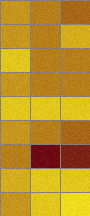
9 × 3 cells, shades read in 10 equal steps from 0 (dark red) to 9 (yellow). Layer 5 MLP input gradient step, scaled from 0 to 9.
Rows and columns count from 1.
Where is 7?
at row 2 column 3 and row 8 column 1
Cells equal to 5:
8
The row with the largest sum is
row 5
